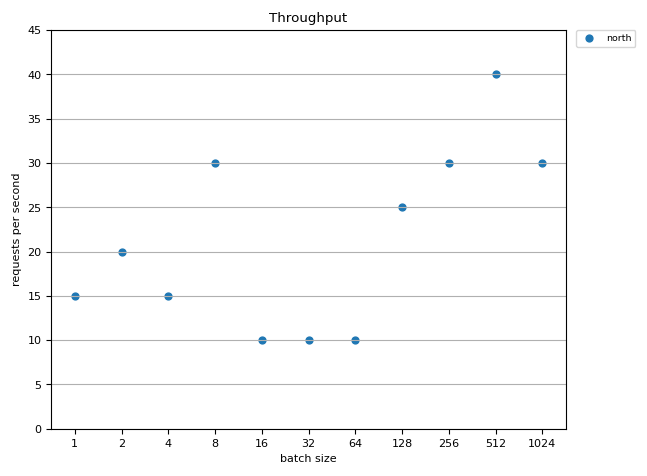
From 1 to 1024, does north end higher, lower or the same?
higher
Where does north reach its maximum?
512
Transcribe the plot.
Title: Throughput
x-axis: batch size, ticks 1 2 4 8 16 32 64 128 256 512 1024
y-axis: requests per second, ticks 0 5 10 15 20 25 30 35 40 45
Legend: north
Values:
north: 15 20 15 30 10 10 10 25 30 40 30
